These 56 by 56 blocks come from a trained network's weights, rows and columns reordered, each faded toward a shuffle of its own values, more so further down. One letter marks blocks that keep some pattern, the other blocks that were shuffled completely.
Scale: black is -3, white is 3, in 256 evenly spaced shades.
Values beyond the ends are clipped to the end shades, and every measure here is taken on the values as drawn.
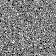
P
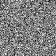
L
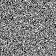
P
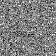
L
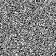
L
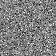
P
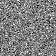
P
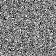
P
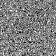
L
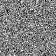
L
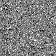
P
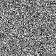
L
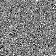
L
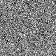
L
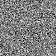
P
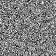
L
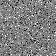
P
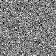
L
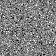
P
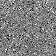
L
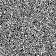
P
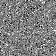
P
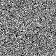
P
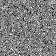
P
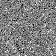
P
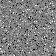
P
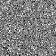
L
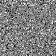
L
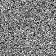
L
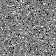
P
